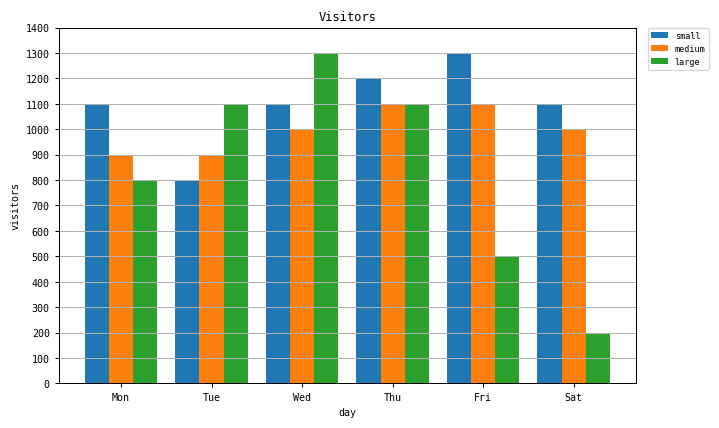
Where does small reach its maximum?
Fri
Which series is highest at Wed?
large
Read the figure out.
Title: Visitors
x-axis: day, ticks Mon Tue Wed Thu Fri Sat
y-axis: visitors, ticks 0 100 200 300 400 500 600 700 800 900 1000 1100 1200 1300 1400
Legend: small, medium, large
Values:
small: 1100 800 1100 1200 1300 1100
medium: 900 900 1000 1100 1100 1000
large: 800 1100 1300 1100 500 200
